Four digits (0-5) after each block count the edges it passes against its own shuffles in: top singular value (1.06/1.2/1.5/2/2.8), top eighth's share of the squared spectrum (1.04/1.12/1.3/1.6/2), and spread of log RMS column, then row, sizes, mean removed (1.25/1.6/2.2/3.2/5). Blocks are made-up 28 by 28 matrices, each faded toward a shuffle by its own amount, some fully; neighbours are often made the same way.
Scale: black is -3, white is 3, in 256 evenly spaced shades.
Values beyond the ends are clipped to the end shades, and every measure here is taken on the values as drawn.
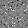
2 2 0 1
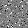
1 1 0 0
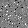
0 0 0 0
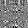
3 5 2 3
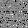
2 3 0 1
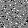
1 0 0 0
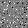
1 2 0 0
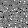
2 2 0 0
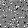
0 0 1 0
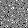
0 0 0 0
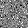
2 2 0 0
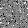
1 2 0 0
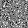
2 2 0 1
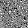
1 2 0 0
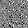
2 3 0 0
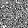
2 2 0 1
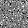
1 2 1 0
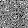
2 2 0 0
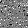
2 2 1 0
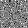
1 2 0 0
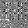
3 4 2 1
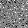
0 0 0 0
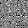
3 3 1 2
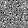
1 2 1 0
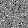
0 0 0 0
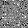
3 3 1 1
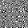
3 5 2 2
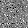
2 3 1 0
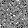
0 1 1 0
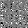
3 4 1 2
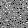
1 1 0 0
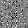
3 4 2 0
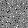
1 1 0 0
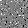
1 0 0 0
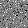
0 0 0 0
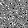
0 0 0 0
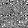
2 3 0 2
